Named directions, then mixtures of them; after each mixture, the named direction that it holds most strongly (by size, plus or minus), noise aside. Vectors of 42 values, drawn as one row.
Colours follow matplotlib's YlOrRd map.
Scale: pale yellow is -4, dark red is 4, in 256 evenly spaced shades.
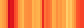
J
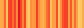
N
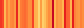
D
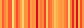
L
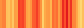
J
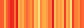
D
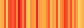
N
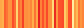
D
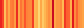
D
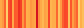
N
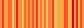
L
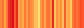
J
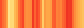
J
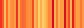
D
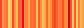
L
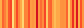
L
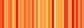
D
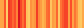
N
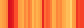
J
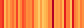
D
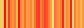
D
